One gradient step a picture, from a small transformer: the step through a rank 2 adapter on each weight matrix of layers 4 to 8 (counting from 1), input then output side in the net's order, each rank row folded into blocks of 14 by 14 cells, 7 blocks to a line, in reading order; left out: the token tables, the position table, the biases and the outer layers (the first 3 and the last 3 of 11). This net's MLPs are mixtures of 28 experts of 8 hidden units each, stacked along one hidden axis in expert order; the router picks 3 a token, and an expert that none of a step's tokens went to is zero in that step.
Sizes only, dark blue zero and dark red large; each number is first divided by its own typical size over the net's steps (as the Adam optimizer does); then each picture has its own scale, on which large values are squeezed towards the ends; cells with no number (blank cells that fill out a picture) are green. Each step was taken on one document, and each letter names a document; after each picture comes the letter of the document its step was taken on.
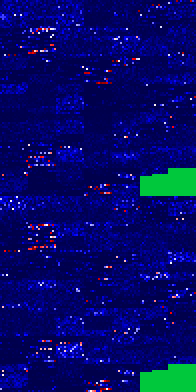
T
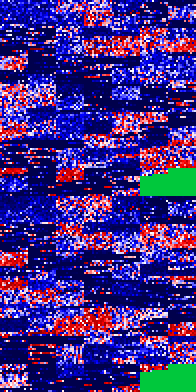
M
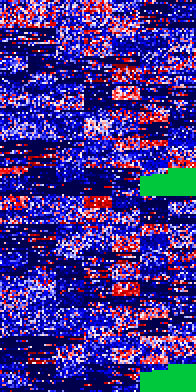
M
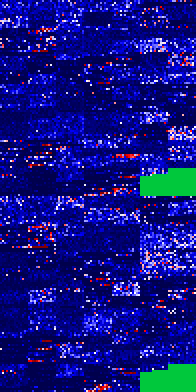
T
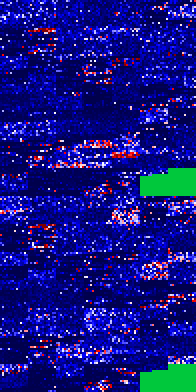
T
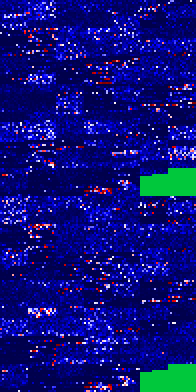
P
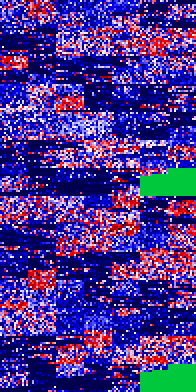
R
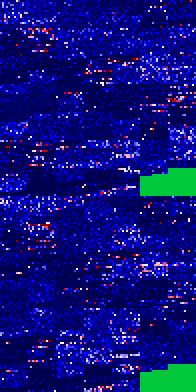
P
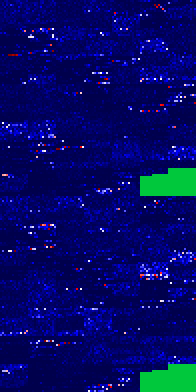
P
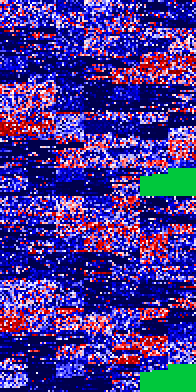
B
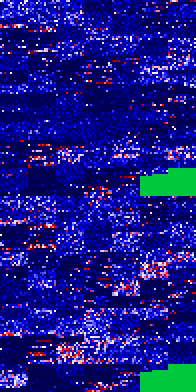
T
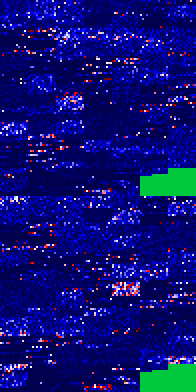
P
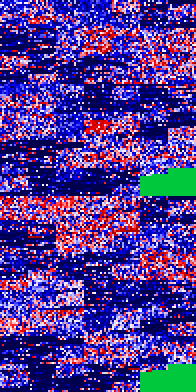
R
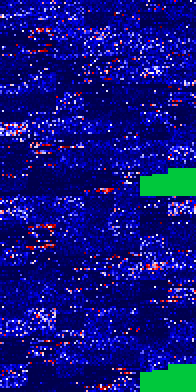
P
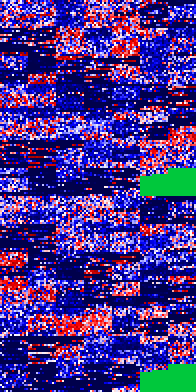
M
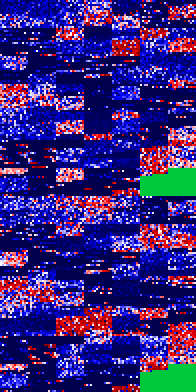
M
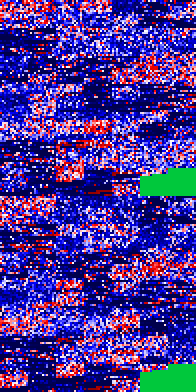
B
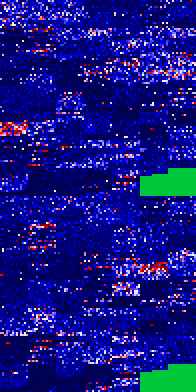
P
